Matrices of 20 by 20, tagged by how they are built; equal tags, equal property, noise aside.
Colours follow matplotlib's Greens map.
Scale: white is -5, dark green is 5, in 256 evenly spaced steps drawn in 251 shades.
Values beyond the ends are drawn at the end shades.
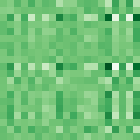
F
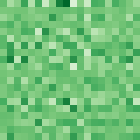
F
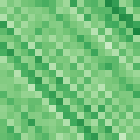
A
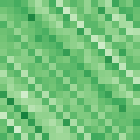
A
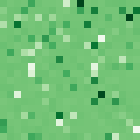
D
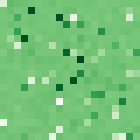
D
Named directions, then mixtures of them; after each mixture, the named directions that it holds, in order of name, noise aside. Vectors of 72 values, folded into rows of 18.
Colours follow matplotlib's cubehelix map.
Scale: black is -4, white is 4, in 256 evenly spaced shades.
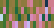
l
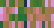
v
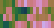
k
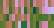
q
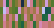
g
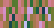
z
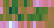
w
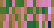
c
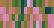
g, q, v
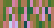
z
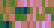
k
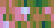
k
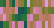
k, v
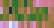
w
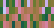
g, q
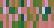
g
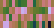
c, k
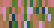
z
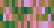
g, k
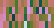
z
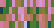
c, v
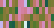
v, z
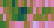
k, v, w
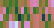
l, w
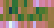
w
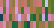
l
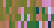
c, q, z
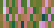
g, q, z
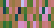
g, k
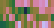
k, q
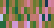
l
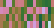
c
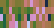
l, z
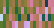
l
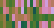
q
